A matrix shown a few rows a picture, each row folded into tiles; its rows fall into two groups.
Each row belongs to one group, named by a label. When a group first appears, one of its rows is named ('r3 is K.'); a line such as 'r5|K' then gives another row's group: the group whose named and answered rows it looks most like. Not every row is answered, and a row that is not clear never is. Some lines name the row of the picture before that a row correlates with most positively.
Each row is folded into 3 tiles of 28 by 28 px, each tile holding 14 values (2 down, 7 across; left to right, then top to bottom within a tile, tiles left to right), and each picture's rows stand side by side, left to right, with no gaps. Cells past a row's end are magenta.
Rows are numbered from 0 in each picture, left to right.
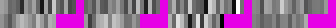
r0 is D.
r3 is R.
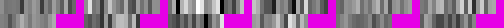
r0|D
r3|D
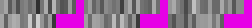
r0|D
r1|D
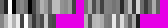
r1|D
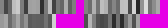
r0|R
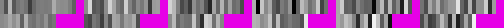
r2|D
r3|R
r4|D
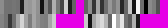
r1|D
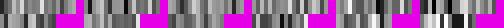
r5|R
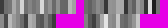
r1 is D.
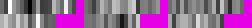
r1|R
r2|D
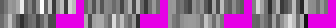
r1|D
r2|D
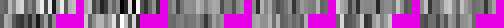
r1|D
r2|R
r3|R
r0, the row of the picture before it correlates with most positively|0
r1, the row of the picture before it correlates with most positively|2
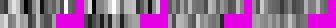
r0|R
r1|R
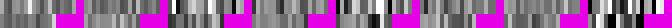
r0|R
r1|D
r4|R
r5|R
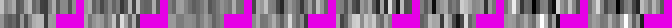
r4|D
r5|R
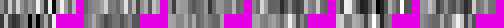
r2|R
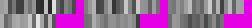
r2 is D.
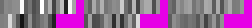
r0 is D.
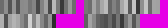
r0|D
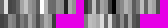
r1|R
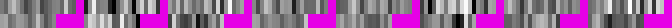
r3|R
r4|R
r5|R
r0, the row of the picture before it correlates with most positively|1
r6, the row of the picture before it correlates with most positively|0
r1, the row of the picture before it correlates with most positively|1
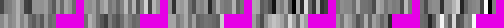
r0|R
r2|R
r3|D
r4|D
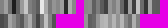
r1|D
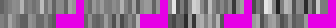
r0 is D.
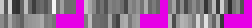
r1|D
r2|D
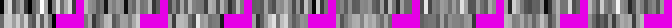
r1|D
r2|D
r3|D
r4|D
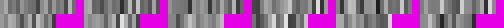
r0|D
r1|D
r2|D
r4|R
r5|D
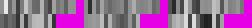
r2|R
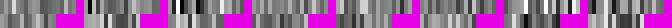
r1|R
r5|D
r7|R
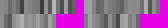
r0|D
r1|D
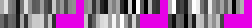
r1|D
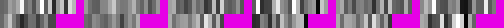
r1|R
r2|D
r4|D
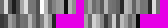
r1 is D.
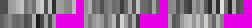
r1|D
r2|D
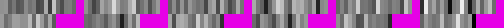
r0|D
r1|R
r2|D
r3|R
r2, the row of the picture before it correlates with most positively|1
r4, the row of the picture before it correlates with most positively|1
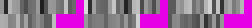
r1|R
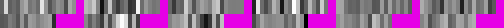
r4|D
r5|D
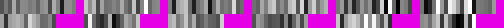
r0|D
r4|D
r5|R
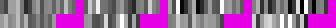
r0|R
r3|D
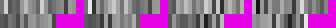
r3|R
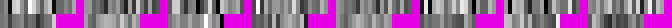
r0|R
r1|D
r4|D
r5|R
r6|R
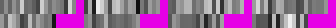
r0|D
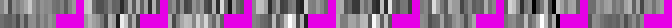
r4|D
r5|R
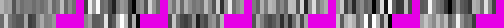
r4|D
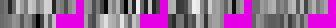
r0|R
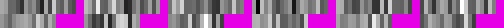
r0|D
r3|R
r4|D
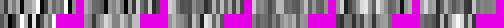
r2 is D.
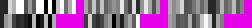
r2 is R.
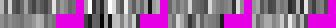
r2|D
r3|D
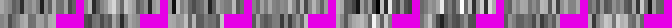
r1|R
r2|R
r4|D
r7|D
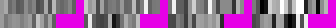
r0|D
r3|R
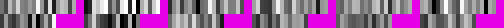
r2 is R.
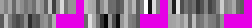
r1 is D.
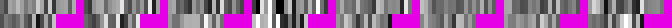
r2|D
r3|R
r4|D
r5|D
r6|D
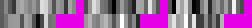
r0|R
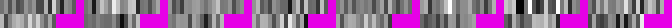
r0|D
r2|R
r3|D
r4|D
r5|R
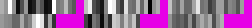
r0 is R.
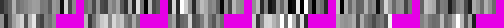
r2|R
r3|D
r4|R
